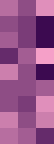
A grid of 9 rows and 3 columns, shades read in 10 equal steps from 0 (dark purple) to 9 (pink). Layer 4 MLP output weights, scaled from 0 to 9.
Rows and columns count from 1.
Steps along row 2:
down down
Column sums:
45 35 39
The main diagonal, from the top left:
6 3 0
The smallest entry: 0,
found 3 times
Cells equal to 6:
2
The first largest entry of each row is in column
3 1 1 3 1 3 3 1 1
